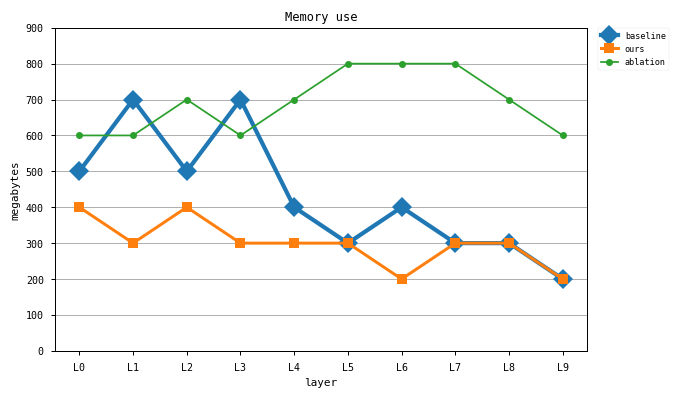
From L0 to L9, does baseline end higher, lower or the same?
lower
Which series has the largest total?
ablation
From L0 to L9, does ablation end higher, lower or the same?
the same
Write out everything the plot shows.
Title: Memory use
x-axis: layer, ticks L0 L1 L2 L3 L4 L5 L6 L7 L8 L9
y-axis: megabytes, ticks 0 100 200 300 400 500 600 700 800 900
Legend: baseline, ours, ablation
Values:
baseline: 500 700 500 700 400 300 400 300 300 200
ours: 400 300 400 300 300 300 200 300 300 200
ablation: 600 600 700 600 700 800 800 800 700 600
